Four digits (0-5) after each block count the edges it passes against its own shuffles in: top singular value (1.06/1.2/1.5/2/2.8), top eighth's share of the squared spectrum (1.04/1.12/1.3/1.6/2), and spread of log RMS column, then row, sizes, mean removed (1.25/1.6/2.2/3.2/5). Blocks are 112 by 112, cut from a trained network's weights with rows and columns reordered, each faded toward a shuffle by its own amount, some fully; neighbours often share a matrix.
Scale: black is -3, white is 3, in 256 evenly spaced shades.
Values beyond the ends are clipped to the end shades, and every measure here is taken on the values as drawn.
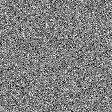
0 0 0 0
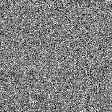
2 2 1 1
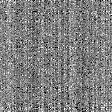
4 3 1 3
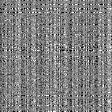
5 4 2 4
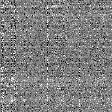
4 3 3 0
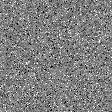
0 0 0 0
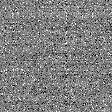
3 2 2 0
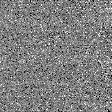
2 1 1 0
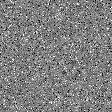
0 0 0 0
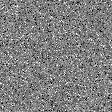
0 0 0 0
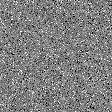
0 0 0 0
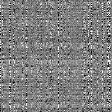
4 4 4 0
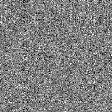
3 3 2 2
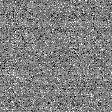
2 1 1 0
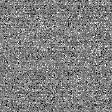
3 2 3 0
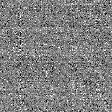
3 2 2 0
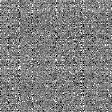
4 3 3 0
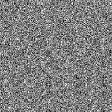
4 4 3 1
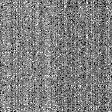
4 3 0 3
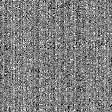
4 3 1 2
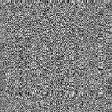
4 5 3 2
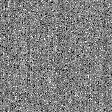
2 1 0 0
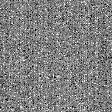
3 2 0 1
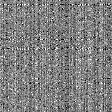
4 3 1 3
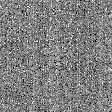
2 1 0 0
